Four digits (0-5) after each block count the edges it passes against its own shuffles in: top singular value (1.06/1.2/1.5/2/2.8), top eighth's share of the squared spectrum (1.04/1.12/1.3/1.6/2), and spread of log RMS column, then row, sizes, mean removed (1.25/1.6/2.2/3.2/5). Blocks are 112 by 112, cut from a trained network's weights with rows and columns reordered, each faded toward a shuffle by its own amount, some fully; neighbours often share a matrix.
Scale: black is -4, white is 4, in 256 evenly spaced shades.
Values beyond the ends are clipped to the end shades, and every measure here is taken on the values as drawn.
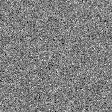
0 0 0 0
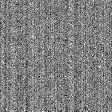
4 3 1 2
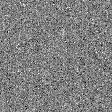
1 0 0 0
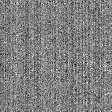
4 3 1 2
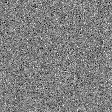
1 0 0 0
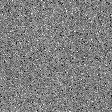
0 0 0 0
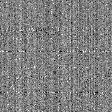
4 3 1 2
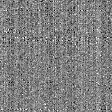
4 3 0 3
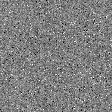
0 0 0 0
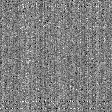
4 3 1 2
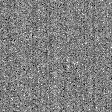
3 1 0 0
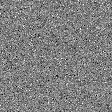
0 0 0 0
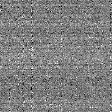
3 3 3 0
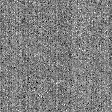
3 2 0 1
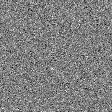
2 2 0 0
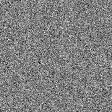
1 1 0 0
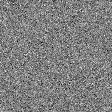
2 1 0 0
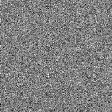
3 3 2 1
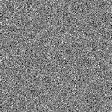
3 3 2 1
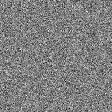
3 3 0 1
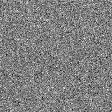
2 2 0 0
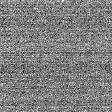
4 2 2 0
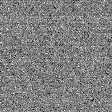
2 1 0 0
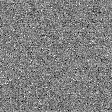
1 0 0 0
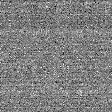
3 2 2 0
